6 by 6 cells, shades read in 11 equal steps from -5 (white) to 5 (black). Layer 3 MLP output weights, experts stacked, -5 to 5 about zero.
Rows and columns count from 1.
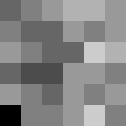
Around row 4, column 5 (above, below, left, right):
-3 0 -1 0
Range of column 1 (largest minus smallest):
6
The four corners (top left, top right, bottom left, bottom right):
1 -1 5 0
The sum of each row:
-5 0 -4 3 -2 1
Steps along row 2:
up same down up down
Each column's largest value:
5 2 2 1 0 0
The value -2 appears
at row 1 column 4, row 1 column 5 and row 3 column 6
